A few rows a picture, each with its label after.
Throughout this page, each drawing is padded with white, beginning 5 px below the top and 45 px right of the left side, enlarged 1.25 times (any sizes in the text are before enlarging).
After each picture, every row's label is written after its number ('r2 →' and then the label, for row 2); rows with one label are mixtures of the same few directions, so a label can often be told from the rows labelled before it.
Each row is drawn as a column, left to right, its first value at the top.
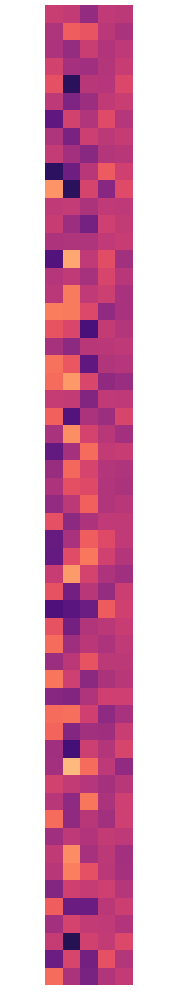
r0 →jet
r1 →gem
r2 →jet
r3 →jet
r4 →gem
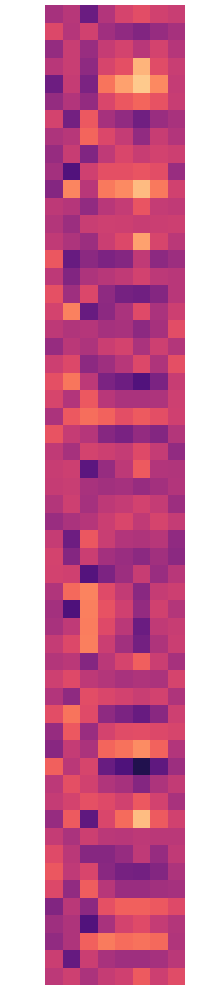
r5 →gem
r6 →jet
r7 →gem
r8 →gem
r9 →gem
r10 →gem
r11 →gem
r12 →jet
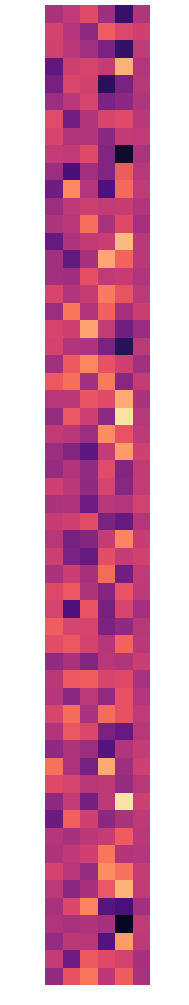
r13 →gem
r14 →jet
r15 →jet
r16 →gem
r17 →gem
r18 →jet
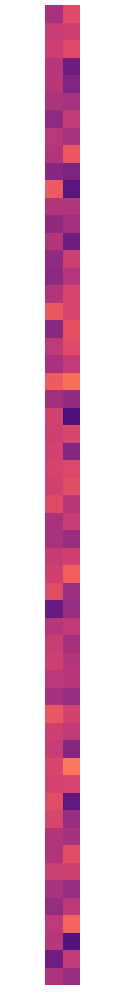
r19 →jet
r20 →gem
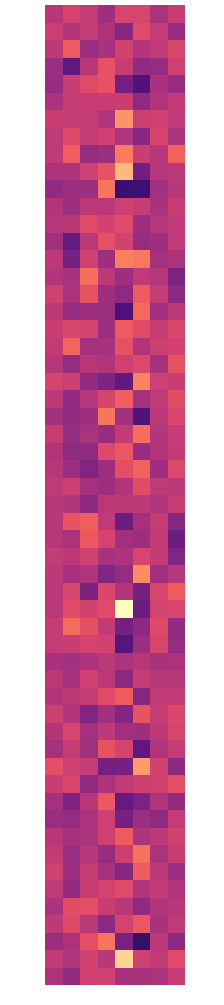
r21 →gem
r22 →gem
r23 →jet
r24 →gem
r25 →jet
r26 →gem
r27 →gem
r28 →jet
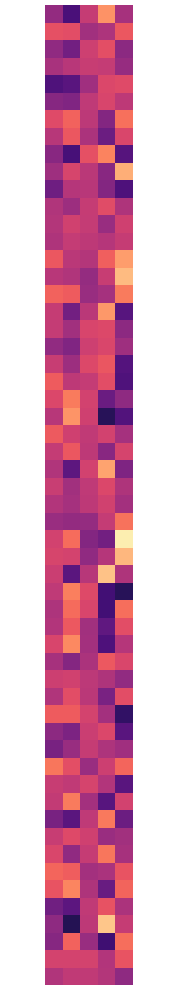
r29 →gem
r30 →gem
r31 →jet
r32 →gem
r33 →jet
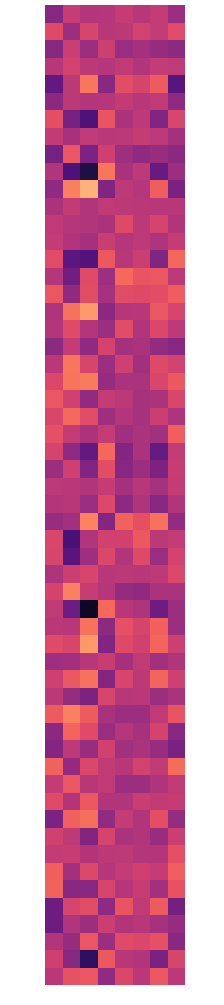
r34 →gem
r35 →jet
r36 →jet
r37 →jet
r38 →jet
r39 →jet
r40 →jet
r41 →gem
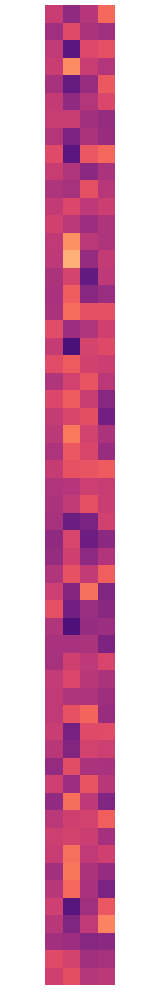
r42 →jet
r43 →gem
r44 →jet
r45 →gem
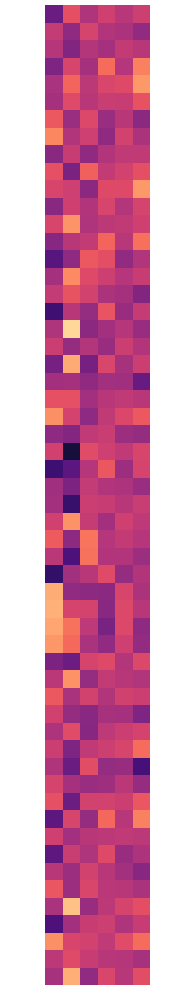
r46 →gem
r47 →jet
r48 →jet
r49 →gem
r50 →gem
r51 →gem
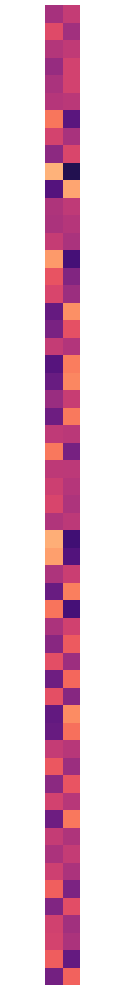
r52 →jet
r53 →jet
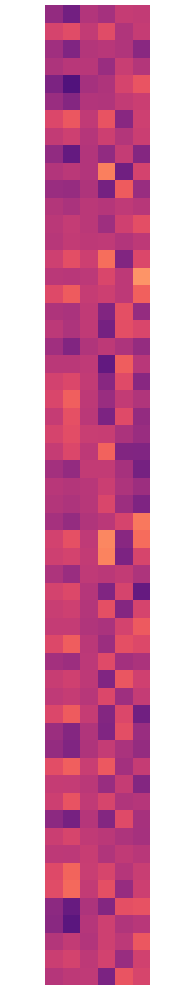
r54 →gem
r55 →gem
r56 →gem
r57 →jet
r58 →jet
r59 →jet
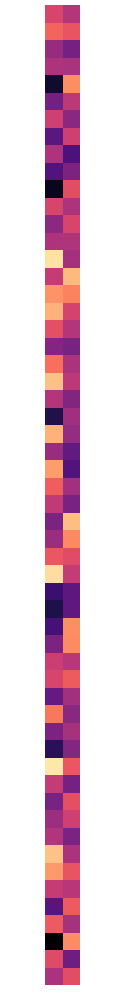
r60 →gem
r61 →jet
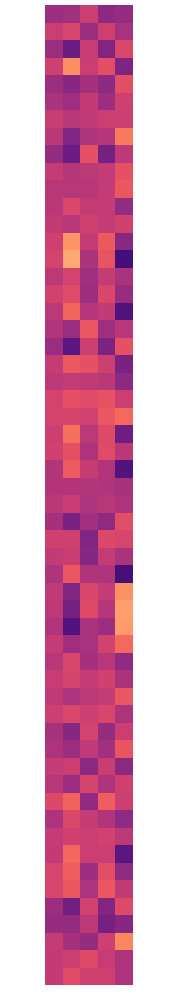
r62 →gem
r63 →gem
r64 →jet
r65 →gem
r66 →gem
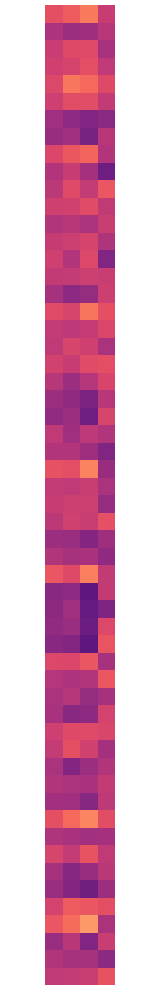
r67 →gem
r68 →gem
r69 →gem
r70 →jet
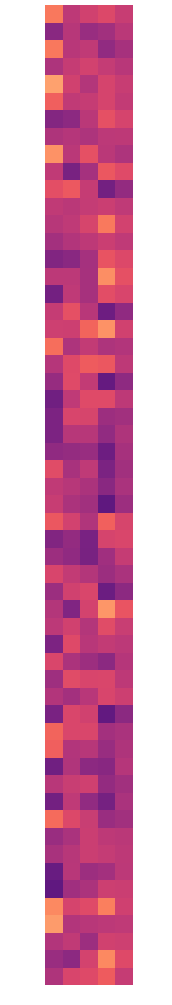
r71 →gem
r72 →jet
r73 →jet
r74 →jet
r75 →jet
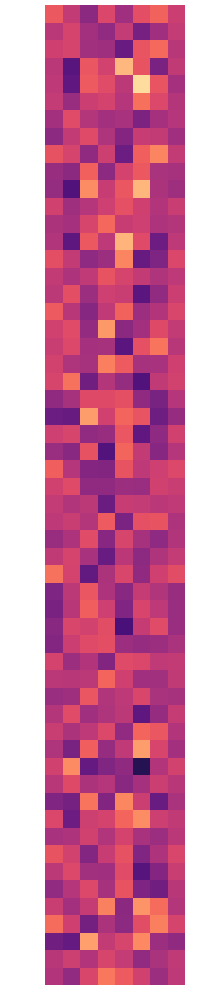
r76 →gem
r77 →gem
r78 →gem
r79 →jet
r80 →gem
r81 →gem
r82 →gem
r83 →gem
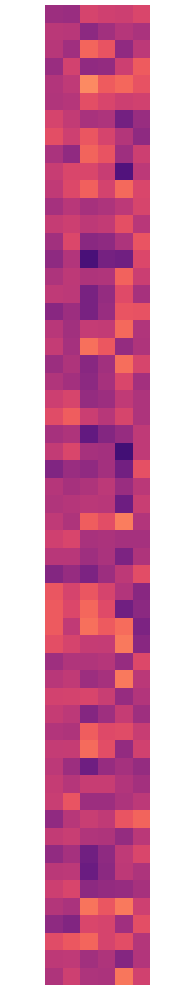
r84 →gem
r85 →gem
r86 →gem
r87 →gem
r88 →jet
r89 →gem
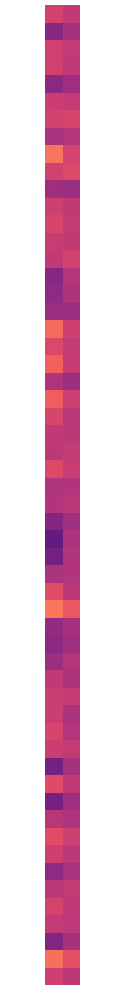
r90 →jet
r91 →jet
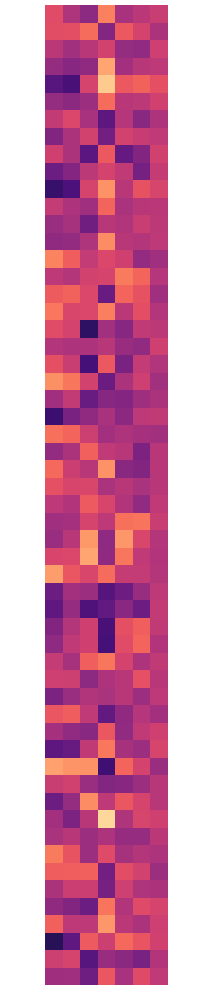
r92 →gem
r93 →gem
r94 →jet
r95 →gem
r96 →jet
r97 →jet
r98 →gem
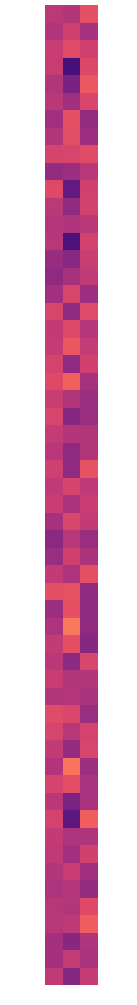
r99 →jet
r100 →gem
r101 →gem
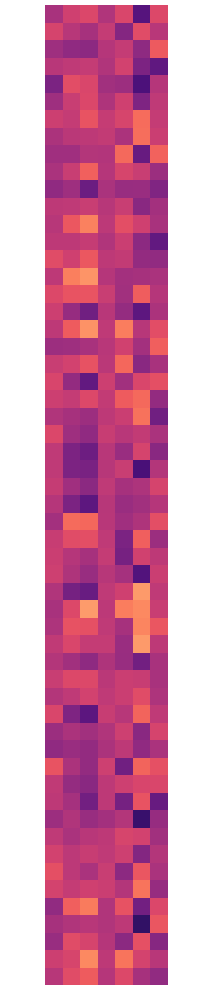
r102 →gem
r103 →jet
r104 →jet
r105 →gem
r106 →jet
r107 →gem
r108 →gem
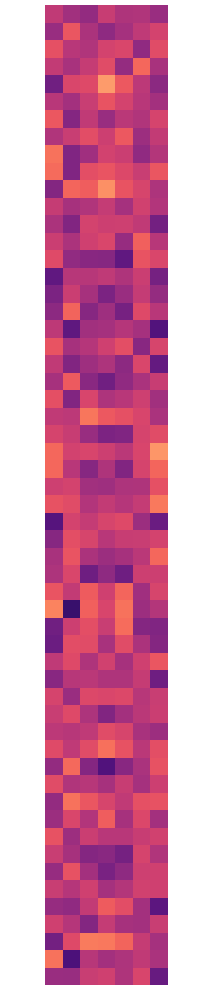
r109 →jet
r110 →jet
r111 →gem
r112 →gem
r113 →gem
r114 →gem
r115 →jet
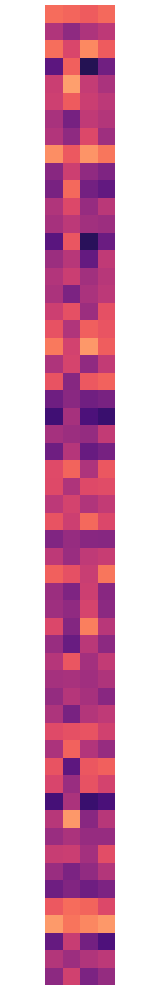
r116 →gem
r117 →gem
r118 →gem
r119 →gem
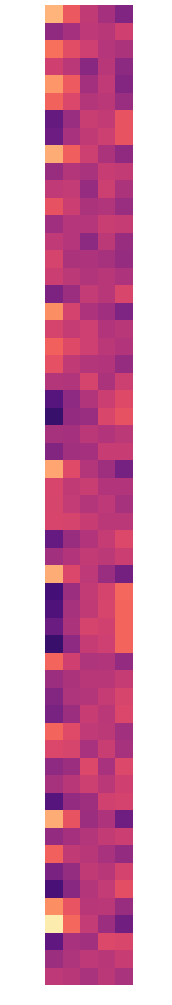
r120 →gem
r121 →gem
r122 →gem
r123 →gem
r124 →gem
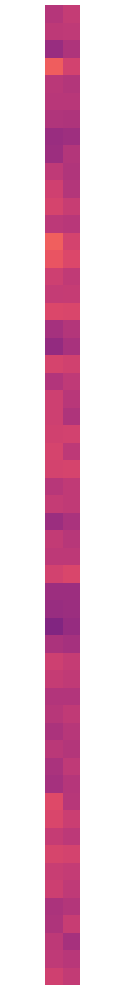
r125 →gem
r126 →gem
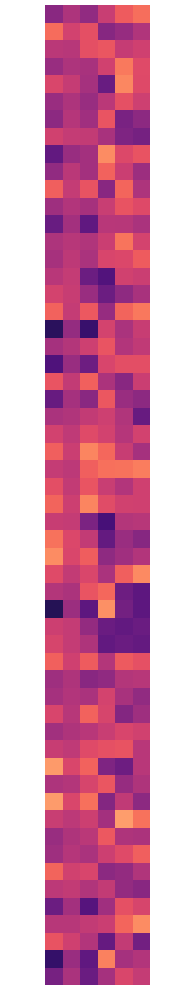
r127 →jet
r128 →jet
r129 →jet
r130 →jet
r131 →gem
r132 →gem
